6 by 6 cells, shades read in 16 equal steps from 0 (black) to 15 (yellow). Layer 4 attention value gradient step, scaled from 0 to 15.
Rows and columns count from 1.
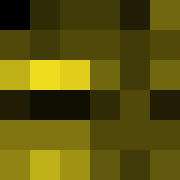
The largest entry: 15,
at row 3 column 2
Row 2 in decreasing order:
5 5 5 5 4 4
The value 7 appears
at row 1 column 6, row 3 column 4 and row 3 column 6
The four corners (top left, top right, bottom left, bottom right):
0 7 9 6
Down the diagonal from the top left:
0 4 14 3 5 6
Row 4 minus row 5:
-6 -7 -7 -2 0 -3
